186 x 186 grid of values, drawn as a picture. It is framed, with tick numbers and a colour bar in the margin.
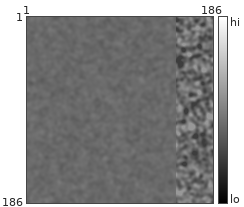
Seam: vertical, 80% of the way across, the left part calmer. Odd rows or columns: none. Grain: blotchy. Mirror symmetry: none. Stripes: none. Slope: none. Histogram: heavy tails on both sides.
